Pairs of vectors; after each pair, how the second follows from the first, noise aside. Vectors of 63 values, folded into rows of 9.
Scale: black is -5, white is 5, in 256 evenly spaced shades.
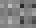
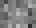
wrapped around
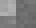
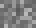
shuffled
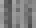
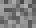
shuffled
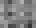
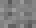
shrunk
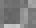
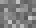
shuffled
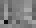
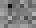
shuffled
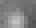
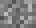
shuffled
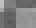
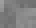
shrunk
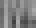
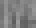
shrunk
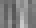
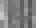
wrapped around
